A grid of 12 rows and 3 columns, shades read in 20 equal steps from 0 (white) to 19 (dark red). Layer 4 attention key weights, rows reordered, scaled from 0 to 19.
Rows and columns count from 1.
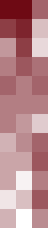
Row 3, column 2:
15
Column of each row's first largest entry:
1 2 2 2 1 1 1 3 3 3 3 3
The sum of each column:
112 114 114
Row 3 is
8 15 3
